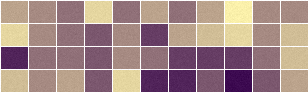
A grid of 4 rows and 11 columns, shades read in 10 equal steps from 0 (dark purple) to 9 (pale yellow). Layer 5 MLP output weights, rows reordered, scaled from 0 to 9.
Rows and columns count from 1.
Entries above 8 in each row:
1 0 0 0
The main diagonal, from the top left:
6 5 4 3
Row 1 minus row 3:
5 1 0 5 -1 2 2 4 7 1 -2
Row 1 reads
6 5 4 8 4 6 4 6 9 5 5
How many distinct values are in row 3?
6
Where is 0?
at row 4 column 9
